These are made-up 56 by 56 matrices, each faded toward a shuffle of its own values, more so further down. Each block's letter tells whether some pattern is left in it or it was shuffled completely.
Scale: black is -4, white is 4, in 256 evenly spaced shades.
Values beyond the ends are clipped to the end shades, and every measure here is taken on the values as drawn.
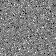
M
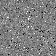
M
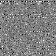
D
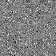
M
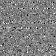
D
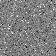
M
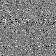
D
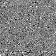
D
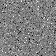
M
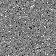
M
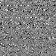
D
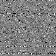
D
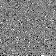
D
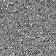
M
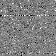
D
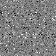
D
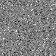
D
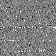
D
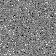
M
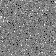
M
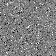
M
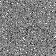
M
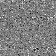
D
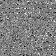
D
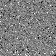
M
